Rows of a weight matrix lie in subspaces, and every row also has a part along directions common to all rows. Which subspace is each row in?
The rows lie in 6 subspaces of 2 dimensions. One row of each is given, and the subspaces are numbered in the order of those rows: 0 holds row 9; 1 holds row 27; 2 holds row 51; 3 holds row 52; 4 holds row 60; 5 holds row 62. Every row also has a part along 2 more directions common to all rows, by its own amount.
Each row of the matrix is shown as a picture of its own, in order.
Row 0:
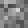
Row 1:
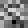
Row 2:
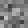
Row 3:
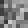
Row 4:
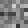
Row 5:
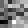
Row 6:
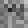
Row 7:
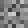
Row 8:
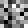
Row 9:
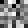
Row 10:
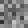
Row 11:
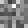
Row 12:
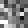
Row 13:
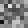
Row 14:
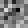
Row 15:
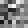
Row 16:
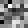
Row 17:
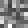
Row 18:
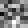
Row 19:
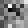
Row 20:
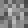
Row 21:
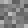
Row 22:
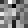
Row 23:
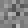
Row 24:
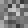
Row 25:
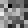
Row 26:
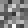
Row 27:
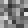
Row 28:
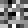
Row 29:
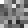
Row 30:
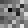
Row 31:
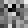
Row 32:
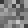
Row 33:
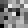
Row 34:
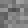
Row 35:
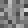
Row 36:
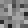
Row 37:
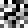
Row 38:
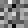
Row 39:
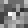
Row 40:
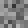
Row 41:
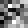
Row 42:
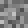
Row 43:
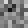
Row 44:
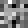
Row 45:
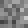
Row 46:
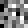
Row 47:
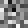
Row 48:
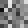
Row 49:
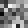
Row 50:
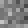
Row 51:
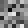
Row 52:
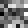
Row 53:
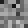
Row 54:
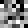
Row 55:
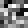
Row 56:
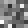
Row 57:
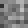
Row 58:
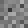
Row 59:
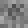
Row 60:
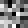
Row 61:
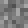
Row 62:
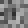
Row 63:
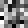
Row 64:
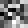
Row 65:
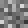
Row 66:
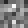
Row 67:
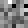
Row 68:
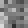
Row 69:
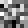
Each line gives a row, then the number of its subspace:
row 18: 4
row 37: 2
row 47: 3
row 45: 4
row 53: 0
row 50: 4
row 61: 1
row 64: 4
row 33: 5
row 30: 2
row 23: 3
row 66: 1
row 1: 4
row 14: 2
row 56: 3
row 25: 3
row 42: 5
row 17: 3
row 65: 3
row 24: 3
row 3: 5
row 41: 4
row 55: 5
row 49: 3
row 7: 2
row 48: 3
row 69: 4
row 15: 0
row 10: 5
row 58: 2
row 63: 2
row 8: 4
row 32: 0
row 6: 1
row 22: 0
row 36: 3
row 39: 1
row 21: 4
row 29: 0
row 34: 0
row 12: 4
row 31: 1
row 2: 2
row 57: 0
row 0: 2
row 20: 1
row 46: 5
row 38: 2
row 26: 2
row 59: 1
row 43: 1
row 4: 3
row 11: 0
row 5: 4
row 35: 1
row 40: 5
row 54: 0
